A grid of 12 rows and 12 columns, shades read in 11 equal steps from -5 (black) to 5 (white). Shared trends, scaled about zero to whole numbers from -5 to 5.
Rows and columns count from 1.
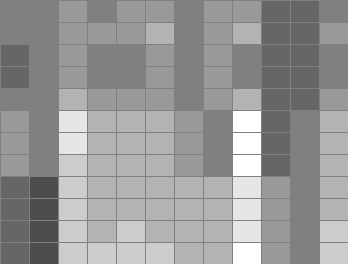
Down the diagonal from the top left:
0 0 1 0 1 2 1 0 4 1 0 3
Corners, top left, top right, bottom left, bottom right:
0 0 -1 3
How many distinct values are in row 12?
7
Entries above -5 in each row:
12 12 12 12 12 12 12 12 12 12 12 12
